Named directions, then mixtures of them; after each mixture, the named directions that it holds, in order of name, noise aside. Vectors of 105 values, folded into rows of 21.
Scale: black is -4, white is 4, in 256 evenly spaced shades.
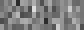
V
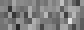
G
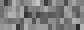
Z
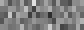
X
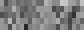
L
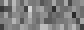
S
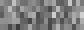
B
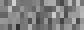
B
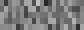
X, Z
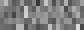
X, Z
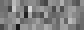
G, S, Z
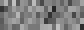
S, V, X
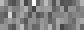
X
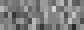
G, S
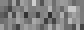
G, V, X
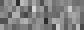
V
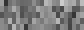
L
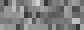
Z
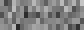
G, L, Z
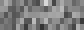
G, S, Z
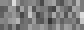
B, S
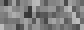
S, V, Z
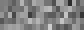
B, X
